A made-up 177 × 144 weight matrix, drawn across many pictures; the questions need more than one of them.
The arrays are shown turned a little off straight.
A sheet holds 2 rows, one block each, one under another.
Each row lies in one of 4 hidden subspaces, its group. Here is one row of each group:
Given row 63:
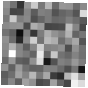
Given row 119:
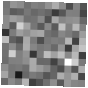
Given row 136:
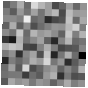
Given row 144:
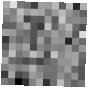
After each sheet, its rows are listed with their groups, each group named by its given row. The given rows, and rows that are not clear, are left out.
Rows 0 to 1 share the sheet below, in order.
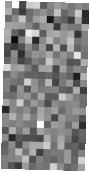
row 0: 119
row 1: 144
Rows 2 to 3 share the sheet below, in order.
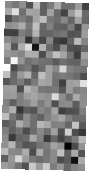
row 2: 63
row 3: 119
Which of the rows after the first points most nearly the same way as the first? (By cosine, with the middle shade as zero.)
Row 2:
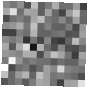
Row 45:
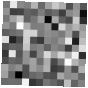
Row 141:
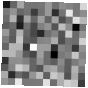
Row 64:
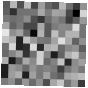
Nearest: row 45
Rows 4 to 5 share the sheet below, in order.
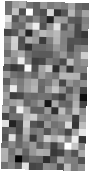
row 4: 136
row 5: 119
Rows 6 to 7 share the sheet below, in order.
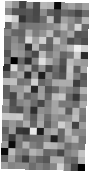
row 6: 63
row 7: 63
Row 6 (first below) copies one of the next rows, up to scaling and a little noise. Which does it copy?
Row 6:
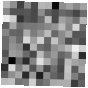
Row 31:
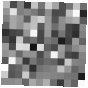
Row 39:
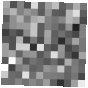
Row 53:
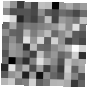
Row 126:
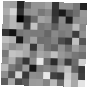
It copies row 53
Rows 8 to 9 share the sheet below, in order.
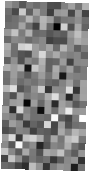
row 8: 136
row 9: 144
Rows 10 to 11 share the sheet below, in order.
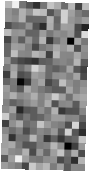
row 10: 144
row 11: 119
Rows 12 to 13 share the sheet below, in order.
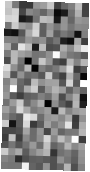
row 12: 63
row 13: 119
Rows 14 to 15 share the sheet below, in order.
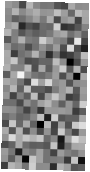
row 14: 119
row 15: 144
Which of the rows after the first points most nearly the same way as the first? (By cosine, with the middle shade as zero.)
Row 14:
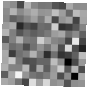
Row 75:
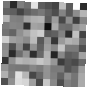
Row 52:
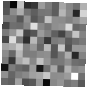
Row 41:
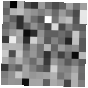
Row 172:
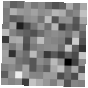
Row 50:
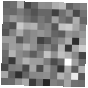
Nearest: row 172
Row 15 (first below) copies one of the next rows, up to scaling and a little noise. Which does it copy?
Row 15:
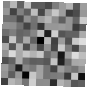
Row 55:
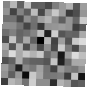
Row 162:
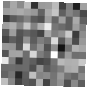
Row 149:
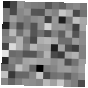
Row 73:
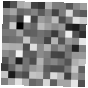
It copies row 55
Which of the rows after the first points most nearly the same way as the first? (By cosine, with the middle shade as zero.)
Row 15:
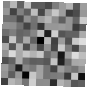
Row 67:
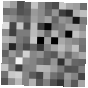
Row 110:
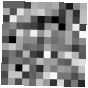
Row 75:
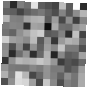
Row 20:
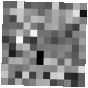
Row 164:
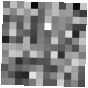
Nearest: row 164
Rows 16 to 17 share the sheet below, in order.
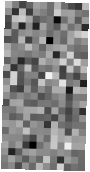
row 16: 136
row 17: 136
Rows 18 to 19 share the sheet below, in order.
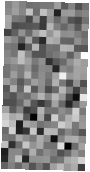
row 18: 136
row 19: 63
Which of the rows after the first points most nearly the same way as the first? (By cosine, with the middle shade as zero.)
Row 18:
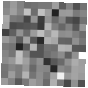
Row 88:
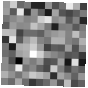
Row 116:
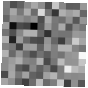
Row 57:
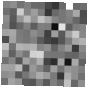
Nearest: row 116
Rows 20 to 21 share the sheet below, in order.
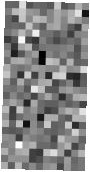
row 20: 63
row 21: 144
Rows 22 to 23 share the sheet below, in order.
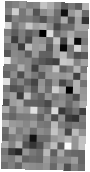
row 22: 144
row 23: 136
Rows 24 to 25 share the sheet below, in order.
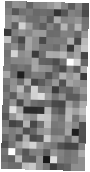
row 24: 119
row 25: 136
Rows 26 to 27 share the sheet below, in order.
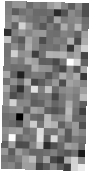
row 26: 119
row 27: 63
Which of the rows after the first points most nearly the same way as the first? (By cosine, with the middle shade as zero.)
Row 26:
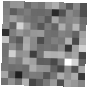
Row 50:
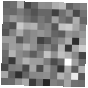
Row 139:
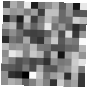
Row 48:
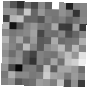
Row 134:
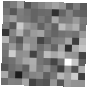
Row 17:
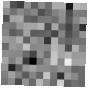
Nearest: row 134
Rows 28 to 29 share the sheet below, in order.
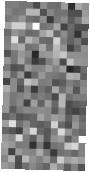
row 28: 136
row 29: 136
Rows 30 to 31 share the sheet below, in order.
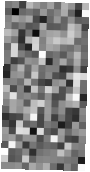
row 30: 63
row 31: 63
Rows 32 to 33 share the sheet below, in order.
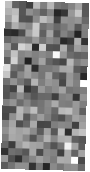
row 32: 63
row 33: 119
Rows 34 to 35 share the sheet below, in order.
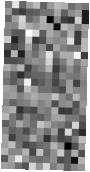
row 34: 119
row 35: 119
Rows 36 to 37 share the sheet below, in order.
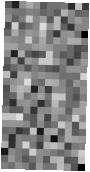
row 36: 144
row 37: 63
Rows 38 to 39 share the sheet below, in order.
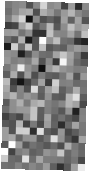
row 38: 144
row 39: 63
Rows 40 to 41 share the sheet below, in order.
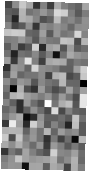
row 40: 63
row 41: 119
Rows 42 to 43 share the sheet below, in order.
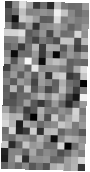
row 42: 63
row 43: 63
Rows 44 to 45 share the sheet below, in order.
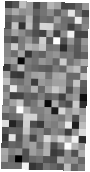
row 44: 144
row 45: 119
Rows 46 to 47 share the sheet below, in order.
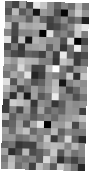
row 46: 144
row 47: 136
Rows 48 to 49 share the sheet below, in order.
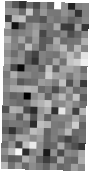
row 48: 136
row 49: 136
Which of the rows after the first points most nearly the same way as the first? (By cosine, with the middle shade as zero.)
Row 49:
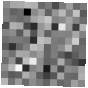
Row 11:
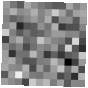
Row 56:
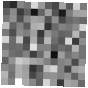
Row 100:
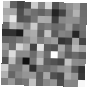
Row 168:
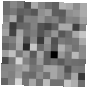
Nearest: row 11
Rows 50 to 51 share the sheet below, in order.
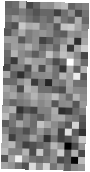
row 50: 119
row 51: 119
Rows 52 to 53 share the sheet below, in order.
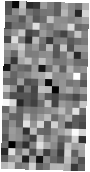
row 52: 119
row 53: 63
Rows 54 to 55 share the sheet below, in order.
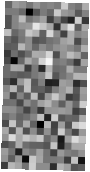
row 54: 119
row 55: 144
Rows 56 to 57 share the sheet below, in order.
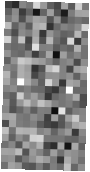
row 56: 144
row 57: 136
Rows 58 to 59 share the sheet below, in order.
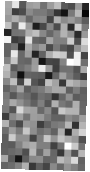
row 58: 119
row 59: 119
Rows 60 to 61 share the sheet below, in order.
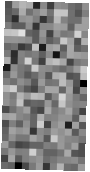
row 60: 63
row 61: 144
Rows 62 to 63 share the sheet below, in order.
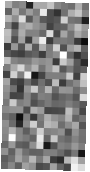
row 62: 144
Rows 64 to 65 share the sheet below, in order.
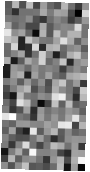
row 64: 63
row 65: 63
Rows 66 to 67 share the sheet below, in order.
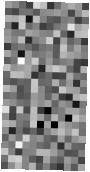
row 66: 144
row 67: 144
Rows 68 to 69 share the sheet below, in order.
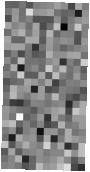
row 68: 136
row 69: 63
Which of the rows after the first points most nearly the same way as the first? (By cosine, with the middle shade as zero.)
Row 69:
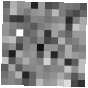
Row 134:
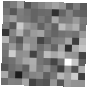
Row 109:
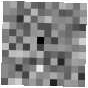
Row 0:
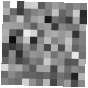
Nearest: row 109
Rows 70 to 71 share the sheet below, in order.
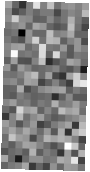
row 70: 63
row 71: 119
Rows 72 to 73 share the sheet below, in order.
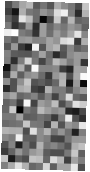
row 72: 63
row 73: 144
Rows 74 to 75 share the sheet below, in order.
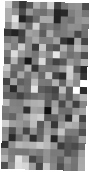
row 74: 63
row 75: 144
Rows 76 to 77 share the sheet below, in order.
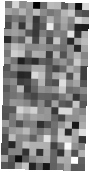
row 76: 144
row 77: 119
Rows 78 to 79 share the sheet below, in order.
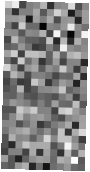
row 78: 144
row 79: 119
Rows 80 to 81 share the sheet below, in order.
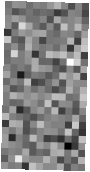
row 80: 119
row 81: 119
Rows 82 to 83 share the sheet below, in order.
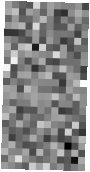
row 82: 63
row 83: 119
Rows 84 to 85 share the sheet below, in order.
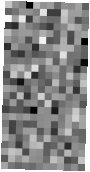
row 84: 144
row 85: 136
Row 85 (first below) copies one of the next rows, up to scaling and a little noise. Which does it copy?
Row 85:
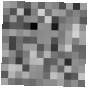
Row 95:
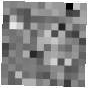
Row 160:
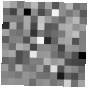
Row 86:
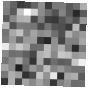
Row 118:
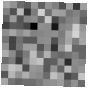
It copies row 118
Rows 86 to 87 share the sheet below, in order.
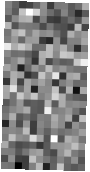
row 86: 136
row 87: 144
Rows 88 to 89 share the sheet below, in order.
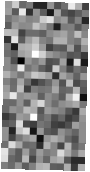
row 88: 136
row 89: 63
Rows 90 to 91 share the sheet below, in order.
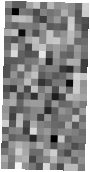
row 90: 63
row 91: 144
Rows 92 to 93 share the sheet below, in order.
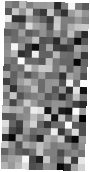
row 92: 136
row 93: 144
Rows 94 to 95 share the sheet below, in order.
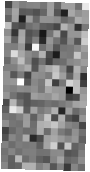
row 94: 144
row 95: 136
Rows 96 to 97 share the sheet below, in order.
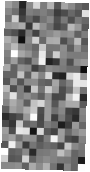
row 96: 63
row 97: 63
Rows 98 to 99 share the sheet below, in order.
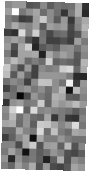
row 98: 63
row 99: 136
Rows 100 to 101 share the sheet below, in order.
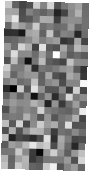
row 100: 63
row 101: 144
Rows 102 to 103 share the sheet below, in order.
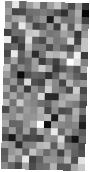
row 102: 119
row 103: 144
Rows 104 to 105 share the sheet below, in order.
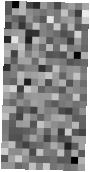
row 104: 119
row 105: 119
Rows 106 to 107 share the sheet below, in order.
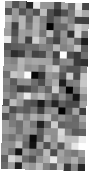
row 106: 144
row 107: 136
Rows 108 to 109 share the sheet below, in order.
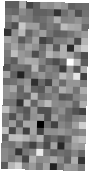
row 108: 119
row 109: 144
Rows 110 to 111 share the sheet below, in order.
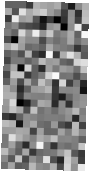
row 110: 136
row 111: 63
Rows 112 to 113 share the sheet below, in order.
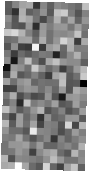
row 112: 63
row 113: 144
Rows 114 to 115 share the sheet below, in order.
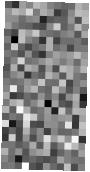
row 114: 136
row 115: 119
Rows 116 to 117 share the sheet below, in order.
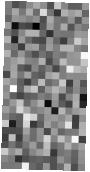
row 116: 136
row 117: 119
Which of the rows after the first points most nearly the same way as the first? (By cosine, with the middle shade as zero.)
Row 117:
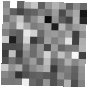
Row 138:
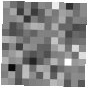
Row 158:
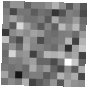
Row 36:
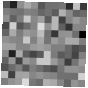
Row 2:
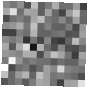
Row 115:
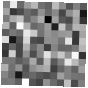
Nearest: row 115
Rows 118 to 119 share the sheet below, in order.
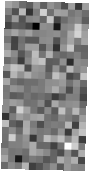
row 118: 136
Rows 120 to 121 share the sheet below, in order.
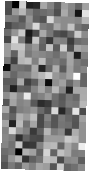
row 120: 119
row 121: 136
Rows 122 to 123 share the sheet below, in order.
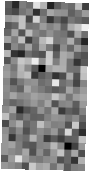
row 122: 144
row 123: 119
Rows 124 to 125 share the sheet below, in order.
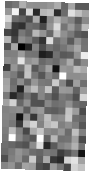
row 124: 136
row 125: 63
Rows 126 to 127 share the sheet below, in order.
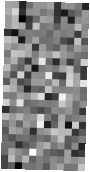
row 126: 63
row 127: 144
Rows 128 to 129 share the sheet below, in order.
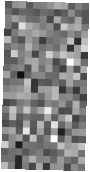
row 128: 119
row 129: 144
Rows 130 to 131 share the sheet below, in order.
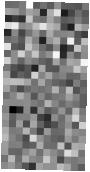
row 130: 144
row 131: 136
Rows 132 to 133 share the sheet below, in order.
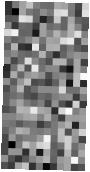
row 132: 63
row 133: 119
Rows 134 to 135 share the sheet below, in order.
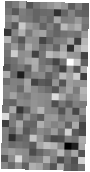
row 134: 119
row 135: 119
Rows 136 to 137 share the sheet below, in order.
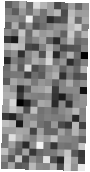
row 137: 63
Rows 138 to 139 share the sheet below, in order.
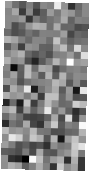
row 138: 136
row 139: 144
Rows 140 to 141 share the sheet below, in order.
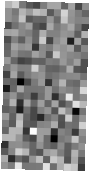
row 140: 144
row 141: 144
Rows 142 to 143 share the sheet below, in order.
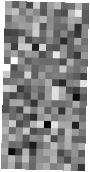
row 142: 63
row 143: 136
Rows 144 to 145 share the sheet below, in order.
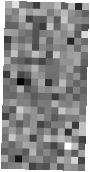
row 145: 119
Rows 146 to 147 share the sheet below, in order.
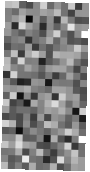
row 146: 144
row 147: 136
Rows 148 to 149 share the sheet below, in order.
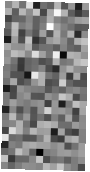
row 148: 144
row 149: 144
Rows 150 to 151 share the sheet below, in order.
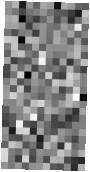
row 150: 63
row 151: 63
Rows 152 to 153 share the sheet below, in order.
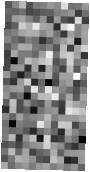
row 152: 119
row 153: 136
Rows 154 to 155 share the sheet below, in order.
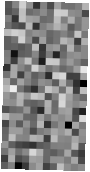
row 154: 63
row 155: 144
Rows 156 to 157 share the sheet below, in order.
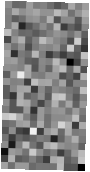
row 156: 119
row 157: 63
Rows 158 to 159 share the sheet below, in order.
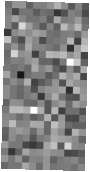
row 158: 119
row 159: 136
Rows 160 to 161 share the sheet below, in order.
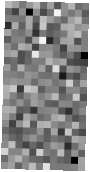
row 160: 136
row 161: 119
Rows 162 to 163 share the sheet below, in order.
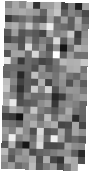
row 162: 144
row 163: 63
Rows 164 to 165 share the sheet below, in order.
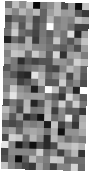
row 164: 144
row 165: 144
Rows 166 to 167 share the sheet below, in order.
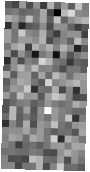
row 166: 144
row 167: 144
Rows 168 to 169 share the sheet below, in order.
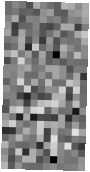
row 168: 144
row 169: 136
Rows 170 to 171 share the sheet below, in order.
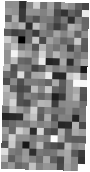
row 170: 63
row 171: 63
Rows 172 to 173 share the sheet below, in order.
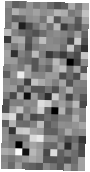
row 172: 119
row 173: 136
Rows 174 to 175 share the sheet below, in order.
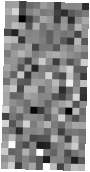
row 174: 63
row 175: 119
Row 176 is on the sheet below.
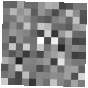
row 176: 144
